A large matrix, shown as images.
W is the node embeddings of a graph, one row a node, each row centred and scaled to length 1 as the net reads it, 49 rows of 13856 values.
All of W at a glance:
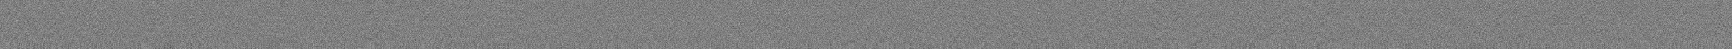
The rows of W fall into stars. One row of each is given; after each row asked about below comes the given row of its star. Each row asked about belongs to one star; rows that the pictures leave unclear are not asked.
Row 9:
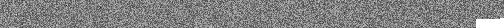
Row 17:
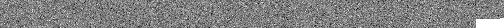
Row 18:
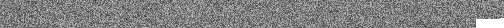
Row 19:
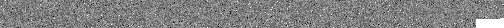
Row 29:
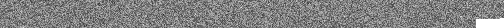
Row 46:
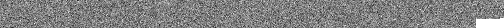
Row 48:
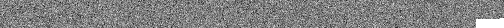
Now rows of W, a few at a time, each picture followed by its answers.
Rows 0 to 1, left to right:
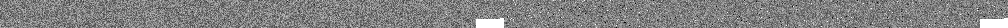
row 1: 17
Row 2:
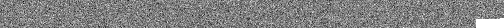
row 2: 29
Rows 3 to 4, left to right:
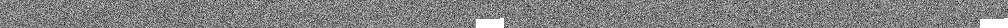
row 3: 29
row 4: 46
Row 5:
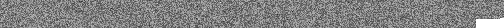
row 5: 17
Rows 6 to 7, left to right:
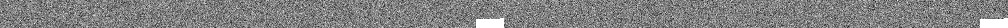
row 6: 46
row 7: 48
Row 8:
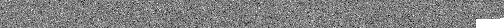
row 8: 17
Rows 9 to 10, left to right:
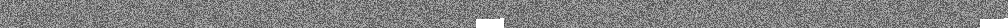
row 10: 18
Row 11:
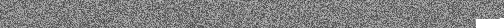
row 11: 29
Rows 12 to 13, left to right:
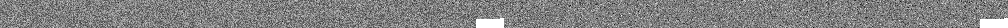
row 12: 9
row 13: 9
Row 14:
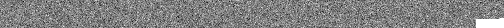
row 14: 29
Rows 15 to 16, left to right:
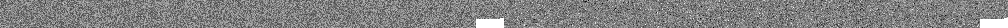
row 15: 46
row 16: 17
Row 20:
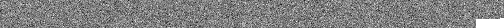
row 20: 29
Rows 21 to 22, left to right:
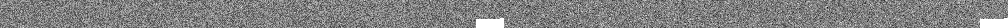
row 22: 46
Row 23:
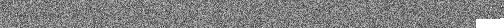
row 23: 9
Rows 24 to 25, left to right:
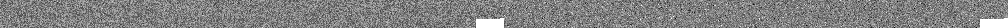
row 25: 18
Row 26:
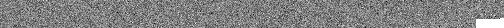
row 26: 19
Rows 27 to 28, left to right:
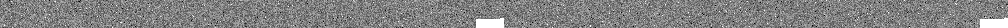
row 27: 17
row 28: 19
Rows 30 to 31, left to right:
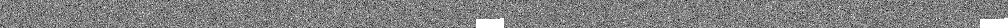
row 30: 9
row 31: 9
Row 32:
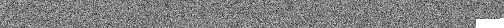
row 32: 48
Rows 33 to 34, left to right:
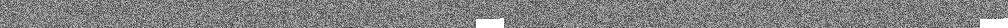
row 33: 17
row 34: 18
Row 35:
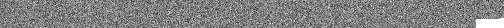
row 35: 48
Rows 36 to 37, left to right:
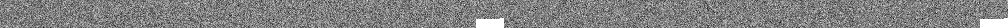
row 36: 46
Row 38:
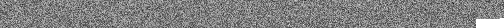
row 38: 29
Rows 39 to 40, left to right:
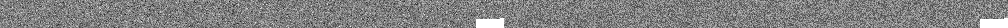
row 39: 29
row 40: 9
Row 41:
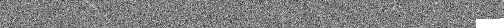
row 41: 46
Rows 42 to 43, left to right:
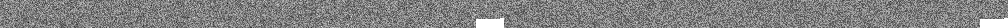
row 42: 46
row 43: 19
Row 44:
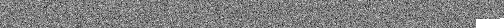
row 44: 48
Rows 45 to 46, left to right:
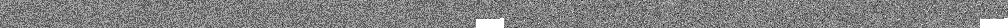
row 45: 48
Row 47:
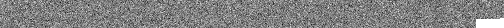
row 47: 48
